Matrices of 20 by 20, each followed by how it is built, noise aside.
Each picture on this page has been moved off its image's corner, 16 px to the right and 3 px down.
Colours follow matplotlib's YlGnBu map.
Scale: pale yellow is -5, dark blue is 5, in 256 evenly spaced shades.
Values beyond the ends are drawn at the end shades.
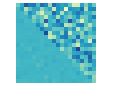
upper triangular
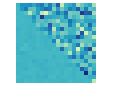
upper triangular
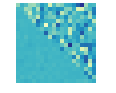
upper triangular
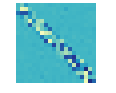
banded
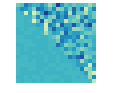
upper triangular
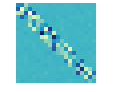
banded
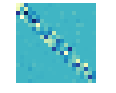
banded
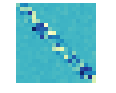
banded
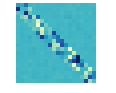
banded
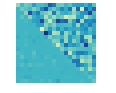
upper triangular
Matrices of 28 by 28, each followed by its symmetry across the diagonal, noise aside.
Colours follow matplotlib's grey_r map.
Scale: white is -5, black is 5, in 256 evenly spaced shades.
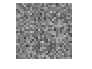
antisymmetric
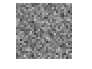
antisymmetric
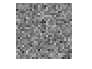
neither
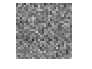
neither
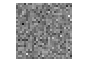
neither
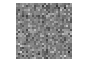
antisymmetric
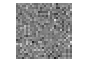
antisymmetric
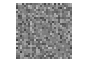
antisymmetric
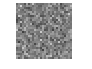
neither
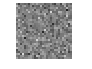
antisymmetric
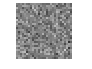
neither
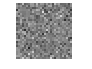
antisymmetric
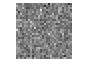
neither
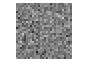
neither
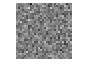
neither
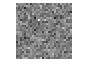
neither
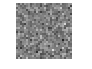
antisymmetric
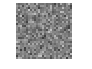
antisymmetric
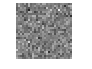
neither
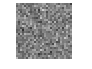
antisymmetric
